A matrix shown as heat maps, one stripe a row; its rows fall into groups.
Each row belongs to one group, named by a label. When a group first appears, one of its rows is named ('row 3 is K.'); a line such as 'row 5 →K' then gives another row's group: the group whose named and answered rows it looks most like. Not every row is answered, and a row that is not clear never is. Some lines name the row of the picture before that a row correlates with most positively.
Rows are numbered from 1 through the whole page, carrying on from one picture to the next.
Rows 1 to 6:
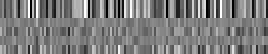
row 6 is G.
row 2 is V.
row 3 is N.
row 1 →V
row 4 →G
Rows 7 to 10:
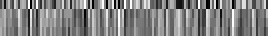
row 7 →V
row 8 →G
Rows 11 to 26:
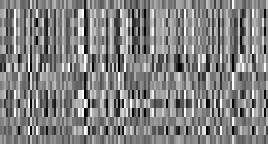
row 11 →G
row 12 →N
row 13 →N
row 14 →N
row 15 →N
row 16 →N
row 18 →V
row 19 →G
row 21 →N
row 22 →V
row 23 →N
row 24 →G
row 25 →V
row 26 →G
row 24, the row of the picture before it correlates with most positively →8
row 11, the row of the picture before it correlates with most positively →8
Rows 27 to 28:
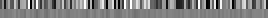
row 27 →V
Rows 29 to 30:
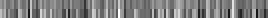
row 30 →G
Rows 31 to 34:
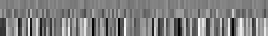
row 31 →N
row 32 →G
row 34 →V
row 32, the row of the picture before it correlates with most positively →29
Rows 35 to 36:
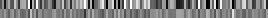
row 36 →G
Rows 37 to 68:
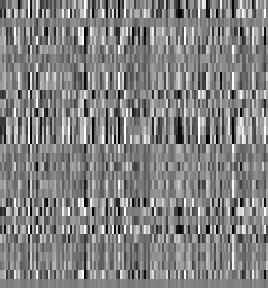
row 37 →V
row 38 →V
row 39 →N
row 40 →N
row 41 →N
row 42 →G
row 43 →G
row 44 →N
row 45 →G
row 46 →G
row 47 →V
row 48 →N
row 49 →N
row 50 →V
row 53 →G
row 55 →N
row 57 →G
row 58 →G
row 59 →N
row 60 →V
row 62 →V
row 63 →G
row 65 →G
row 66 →G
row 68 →N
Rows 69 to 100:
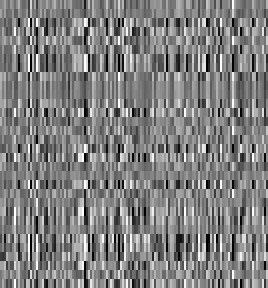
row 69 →G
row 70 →G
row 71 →V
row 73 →G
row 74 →N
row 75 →V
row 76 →V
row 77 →G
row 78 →G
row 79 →G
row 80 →G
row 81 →N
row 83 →G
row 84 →N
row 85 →V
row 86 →N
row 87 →G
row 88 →N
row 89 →V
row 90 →G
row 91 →N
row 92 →N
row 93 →N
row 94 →N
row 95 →V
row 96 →V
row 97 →V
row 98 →N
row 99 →G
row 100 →N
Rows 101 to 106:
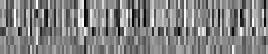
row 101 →N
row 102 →N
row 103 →N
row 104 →V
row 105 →N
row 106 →G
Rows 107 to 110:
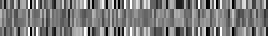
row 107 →V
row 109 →G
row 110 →V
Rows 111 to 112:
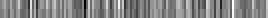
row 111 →G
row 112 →G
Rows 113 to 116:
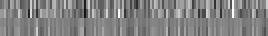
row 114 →G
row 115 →N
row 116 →N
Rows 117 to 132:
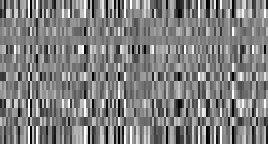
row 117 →V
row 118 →V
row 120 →G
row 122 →N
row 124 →G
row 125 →V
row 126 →G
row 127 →G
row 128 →V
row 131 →V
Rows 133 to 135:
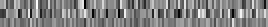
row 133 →N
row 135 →G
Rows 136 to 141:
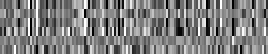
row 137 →N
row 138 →V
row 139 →V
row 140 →G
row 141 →N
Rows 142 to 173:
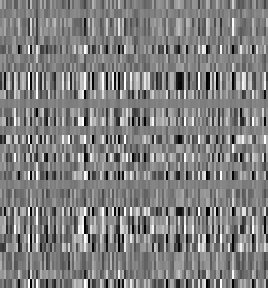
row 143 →N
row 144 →G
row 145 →G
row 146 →N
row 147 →V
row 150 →V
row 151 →V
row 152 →N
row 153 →N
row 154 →N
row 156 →N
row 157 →V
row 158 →G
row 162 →N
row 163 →G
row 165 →V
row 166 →N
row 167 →N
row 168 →V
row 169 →V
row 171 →G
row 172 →G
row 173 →V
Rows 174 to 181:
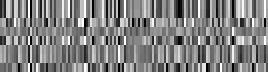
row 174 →V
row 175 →V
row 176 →N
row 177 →G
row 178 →V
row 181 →V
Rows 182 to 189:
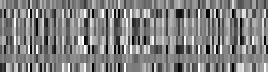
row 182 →G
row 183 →V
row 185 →N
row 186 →N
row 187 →V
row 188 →N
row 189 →V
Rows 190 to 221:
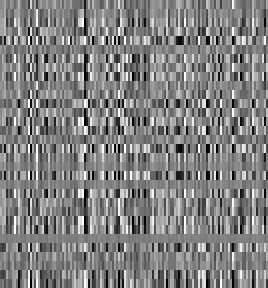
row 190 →G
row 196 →N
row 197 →G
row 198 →N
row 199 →N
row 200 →G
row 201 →V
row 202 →G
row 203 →N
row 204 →V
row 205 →G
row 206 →V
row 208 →N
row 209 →V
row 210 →N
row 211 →N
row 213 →G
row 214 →N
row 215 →N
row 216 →N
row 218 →G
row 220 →V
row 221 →V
